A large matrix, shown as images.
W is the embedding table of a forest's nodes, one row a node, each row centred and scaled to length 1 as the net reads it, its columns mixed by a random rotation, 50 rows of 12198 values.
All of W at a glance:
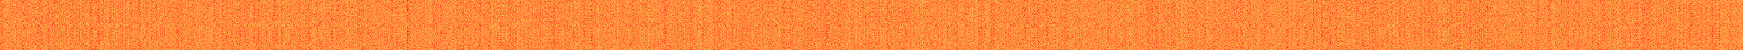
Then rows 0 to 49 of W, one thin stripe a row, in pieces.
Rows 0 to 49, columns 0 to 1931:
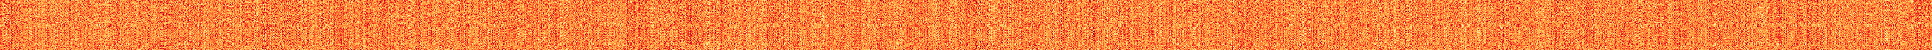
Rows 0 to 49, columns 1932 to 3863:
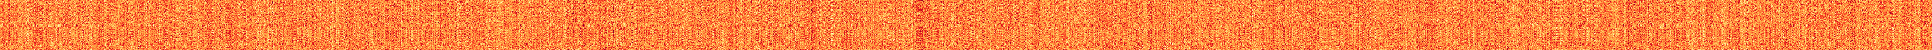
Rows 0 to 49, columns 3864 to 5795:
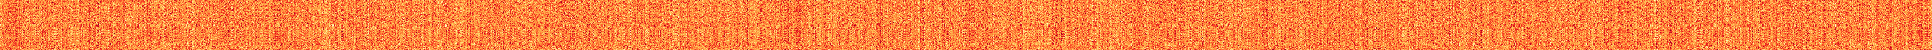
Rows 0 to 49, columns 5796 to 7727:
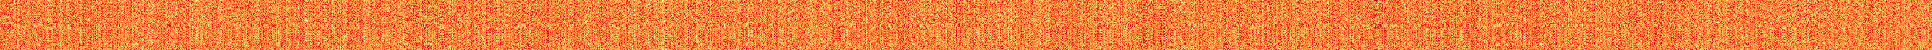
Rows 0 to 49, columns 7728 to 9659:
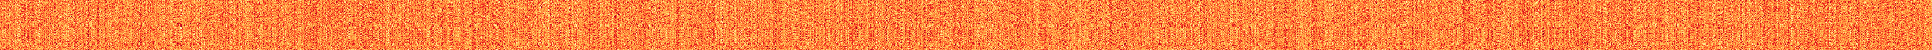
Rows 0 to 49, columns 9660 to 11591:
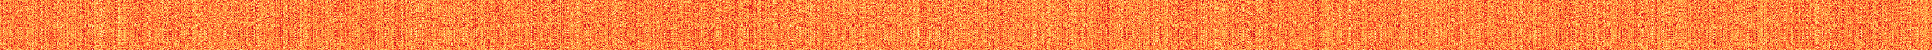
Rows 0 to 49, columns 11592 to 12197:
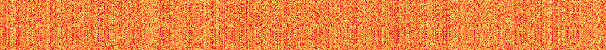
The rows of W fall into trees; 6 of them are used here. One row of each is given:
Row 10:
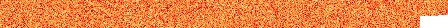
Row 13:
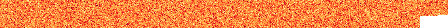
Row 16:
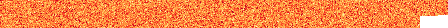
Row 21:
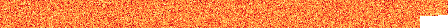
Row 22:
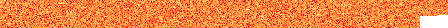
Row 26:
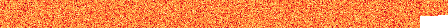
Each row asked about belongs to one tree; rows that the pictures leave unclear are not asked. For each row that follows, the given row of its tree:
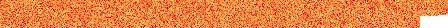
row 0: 10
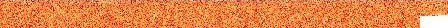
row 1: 21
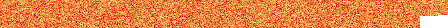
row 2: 21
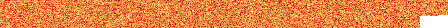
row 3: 26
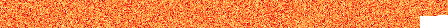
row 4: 22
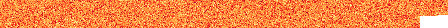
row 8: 22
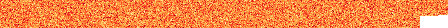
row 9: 10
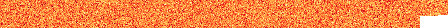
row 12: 21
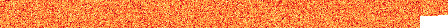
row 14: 26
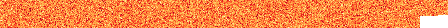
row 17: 22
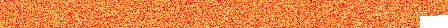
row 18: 10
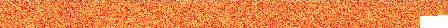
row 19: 13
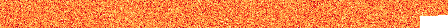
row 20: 10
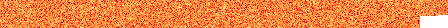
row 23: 16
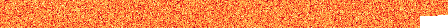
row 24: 26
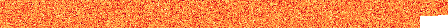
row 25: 26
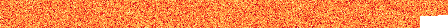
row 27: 10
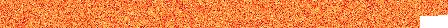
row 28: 10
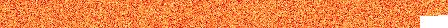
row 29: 21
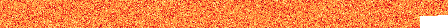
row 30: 22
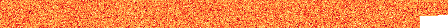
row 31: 10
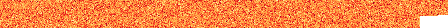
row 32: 22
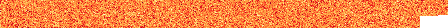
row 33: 10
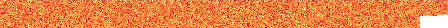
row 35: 22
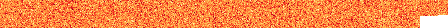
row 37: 13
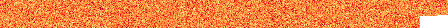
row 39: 22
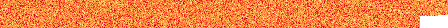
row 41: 21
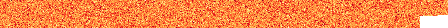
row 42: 22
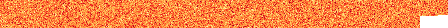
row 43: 16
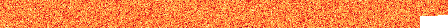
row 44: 16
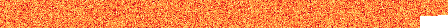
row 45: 26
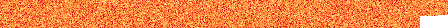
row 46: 21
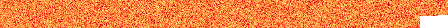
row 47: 22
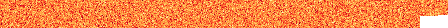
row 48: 21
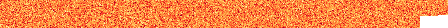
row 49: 10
